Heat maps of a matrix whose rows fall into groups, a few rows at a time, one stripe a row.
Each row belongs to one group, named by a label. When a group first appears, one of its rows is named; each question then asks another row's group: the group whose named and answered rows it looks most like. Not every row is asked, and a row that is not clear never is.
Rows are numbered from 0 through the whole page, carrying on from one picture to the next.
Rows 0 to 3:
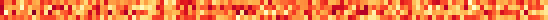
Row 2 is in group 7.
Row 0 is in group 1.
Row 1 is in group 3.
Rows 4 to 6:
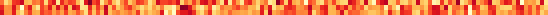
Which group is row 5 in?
1
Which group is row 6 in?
1
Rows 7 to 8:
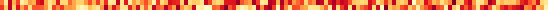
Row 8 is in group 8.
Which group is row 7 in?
3
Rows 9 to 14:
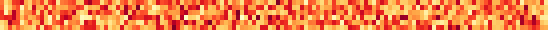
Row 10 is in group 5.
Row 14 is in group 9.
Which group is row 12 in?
8
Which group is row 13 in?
3
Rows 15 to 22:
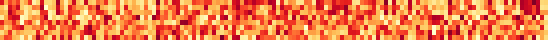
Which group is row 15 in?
3
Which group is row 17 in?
3
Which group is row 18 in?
8
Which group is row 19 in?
1
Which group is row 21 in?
9
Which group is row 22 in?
8
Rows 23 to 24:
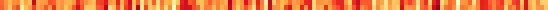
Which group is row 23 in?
5
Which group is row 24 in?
5
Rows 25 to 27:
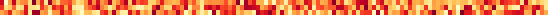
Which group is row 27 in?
8
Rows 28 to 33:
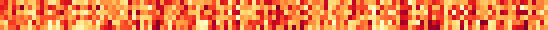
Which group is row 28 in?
8
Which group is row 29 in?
1
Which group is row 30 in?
8
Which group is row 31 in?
1
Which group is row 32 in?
8
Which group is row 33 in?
8
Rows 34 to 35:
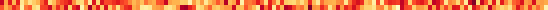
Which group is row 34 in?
8
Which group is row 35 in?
1
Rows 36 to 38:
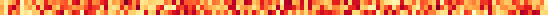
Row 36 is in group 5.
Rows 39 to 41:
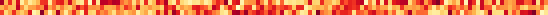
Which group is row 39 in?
8
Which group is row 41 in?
3
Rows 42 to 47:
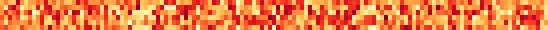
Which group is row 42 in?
5
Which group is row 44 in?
1
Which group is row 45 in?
3
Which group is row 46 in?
3
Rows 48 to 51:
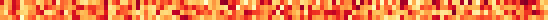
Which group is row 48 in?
8
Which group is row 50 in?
3
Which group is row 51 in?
5
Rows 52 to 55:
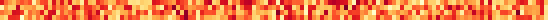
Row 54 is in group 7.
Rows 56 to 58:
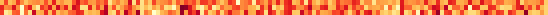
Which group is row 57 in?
1
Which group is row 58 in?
5
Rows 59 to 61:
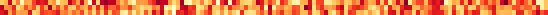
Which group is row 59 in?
8
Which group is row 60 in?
1
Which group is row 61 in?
1
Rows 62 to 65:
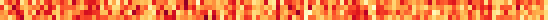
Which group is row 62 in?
9
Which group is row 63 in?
7
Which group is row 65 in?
5
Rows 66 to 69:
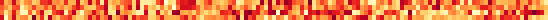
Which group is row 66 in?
1
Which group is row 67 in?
5
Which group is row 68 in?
3
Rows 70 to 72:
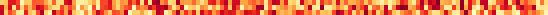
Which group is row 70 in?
8
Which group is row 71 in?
8
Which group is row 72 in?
3
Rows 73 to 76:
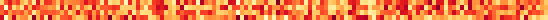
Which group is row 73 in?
9
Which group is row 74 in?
8
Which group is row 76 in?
7
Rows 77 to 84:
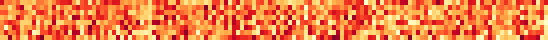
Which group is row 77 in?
8
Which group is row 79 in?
3
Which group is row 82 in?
7
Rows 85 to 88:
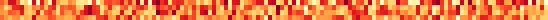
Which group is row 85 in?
8
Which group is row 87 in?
9
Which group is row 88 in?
5
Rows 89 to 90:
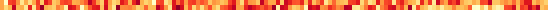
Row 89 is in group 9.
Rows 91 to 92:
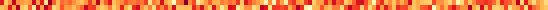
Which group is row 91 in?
7
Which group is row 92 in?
9
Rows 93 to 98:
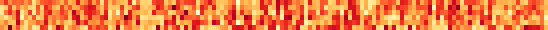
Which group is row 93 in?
1
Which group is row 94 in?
9
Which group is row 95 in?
9
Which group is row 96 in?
5
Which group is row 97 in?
5
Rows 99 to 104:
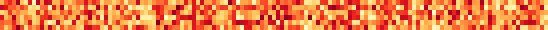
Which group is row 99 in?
9
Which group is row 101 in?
9
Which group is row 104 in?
7
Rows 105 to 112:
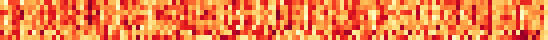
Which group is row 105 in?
9
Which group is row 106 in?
7
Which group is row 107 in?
1
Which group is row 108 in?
7
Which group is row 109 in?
7
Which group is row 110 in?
5
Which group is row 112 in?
8
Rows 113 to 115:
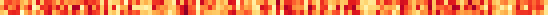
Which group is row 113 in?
9
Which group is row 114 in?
1
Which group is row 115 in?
9
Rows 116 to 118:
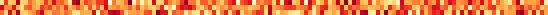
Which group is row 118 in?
8
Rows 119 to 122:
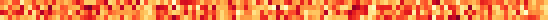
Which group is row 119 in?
5
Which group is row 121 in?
1
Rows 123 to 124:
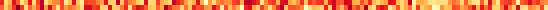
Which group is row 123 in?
3
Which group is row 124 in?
7
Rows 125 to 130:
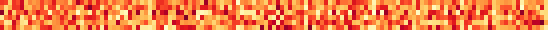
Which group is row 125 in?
1
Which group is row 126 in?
7
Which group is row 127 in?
8
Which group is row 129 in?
3
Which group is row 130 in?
1
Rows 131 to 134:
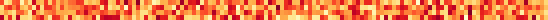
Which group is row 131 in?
5
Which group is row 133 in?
5
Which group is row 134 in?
8
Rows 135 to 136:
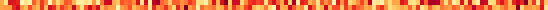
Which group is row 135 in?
8
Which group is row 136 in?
7
